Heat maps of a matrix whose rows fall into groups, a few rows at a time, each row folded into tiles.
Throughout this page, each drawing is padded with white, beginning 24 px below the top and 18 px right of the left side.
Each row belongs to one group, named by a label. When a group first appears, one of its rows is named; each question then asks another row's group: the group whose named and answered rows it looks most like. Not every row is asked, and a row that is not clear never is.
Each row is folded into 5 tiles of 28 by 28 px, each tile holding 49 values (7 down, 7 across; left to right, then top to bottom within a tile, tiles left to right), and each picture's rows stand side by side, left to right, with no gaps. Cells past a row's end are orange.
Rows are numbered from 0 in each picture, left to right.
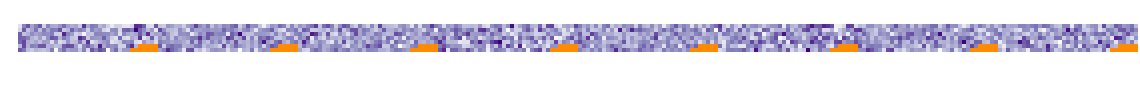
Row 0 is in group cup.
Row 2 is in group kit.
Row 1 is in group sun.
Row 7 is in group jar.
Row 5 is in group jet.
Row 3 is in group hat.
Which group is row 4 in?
kit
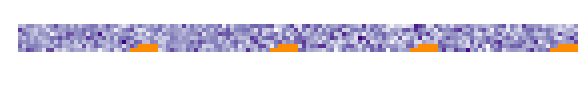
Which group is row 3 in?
hat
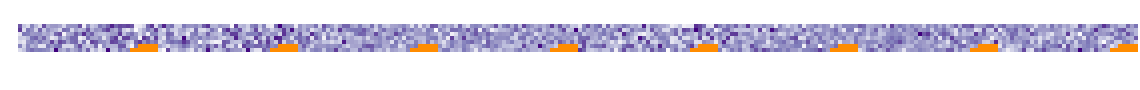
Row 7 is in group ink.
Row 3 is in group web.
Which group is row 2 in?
kit
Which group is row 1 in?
jar
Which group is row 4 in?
cup
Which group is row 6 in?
jet
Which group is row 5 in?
kit
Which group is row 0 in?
jet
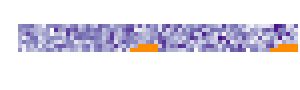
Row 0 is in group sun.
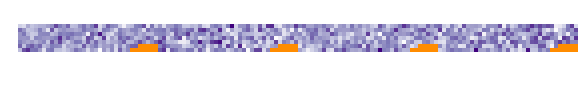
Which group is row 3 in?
jet
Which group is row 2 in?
ink
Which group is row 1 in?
hat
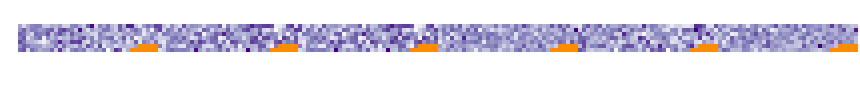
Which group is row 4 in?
cup
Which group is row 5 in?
web
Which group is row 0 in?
hat
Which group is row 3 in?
web
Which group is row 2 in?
jet
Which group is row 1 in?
jet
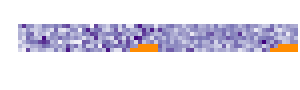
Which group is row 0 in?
jar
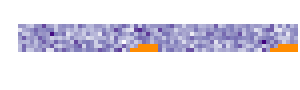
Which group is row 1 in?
sun
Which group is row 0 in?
ink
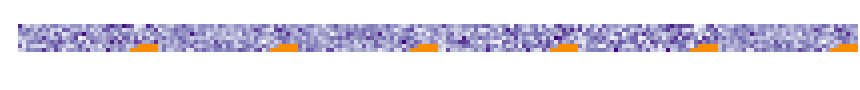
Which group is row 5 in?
ink
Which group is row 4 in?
jet
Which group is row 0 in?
jet
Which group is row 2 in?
sun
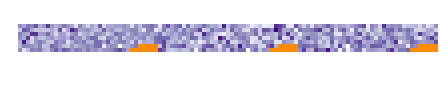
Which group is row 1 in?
cup
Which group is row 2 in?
hat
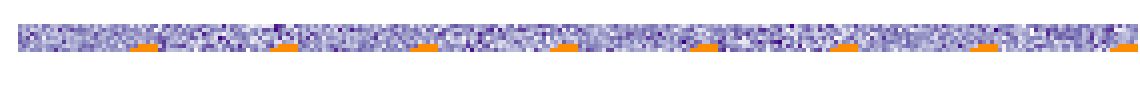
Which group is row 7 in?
sun
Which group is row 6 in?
web
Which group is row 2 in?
kit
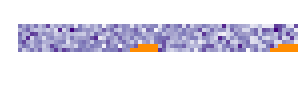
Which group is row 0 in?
kit
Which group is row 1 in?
cup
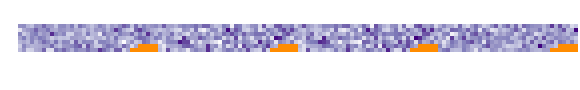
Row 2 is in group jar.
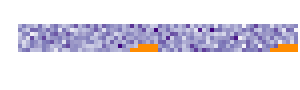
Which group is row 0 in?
web
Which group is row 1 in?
kit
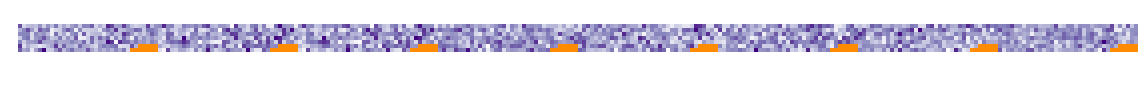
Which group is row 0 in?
jet
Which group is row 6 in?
hat
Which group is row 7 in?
sun
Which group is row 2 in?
jar
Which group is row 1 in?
jar
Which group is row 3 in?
hat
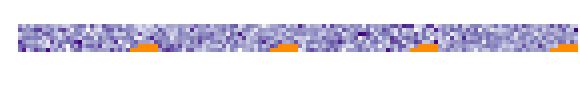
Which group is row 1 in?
sun
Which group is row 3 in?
web
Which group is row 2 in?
jet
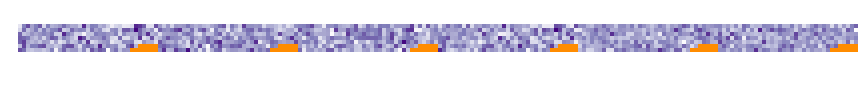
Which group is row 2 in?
sun
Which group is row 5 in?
kit
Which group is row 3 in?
cup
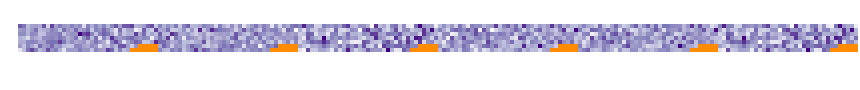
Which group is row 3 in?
web
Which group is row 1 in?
kit
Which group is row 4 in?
web
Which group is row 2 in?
jar
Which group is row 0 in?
jet
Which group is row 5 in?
jar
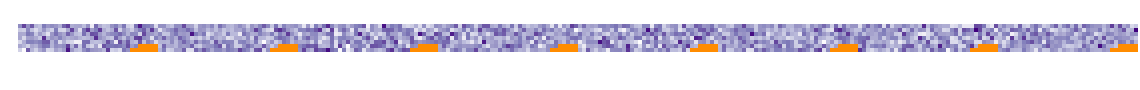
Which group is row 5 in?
ink
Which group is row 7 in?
web
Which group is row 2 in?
hat
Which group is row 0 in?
jar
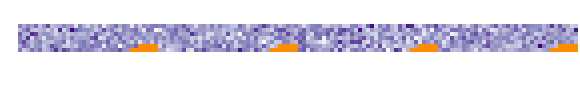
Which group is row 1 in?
ink
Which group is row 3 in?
web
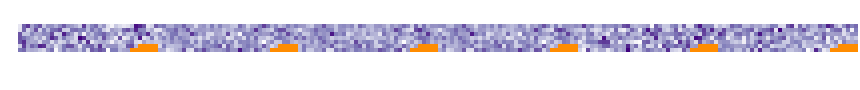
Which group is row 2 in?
ink
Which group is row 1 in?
ink
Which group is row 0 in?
cup
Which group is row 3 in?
ink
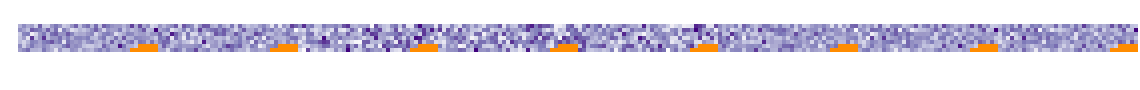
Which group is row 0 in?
web
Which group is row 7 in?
web
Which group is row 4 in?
cup
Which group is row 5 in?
kit
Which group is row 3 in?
jet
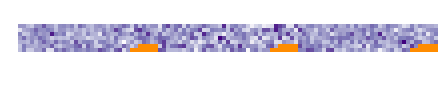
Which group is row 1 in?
cup
